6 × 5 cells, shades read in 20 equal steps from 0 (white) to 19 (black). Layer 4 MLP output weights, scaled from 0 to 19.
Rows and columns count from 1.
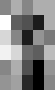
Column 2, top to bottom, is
6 12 9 3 6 7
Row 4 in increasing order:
1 3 5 11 12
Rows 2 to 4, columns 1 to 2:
0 12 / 3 9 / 1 3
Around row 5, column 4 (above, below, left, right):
12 19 13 8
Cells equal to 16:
1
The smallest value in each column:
0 3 9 6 5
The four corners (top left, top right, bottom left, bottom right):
9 6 8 9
